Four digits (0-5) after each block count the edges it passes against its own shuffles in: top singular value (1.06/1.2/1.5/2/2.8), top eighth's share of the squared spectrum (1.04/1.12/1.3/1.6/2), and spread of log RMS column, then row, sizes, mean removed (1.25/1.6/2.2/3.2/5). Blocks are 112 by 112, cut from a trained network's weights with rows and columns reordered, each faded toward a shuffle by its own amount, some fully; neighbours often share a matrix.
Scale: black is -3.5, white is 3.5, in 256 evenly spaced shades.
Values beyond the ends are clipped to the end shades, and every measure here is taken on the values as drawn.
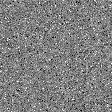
1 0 0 0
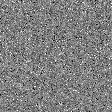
2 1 0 0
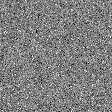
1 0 0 0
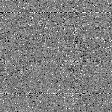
4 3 1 2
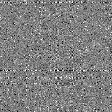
4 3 2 2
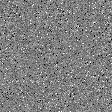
2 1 0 0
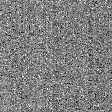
3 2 0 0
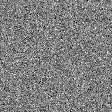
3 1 0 0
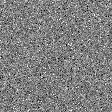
2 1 0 0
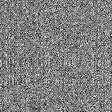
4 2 0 1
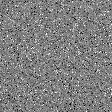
1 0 0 0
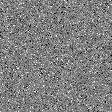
1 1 0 0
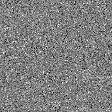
3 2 1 1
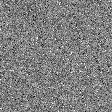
2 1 0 0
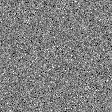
1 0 0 0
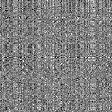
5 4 2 3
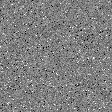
1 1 0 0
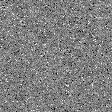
0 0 0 0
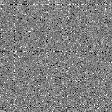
4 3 1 2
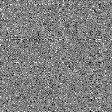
4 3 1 2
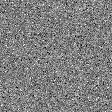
0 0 0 0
